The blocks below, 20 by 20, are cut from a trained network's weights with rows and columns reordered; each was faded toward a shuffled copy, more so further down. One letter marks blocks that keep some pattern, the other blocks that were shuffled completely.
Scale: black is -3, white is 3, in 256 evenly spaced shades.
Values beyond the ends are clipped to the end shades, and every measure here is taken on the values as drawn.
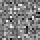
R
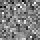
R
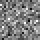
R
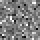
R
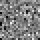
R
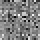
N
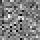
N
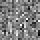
N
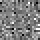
N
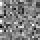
N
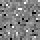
R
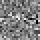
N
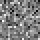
R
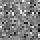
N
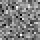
R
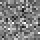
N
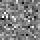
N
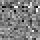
N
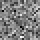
R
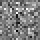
N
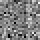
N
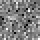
R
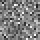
R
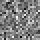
N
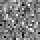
R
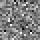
R
